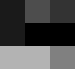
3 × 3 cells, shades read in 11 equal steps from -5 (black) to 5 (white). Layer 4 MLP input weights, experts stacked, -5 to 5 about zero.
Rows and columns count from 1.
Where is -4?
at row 1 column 1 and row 2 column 1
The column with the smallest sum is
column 3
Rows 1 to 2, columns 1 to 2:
-4 -2 | -4 -5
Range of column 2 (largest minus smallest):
7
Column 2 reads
-2 -5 2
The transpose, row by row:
-4 -4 2 | -2 -5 2 | -3 -5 0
